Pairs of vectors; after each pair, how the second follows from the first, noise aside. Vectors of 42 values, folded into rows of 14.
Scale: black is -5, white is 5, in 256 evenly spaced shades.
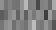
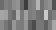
negated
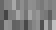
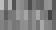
reversed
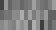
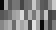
scaled up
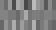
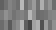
reversed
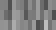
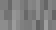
shrunk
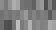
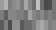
reversed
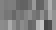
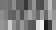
scaled up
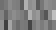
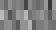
reversed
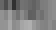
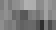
reversed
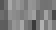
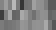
reversed
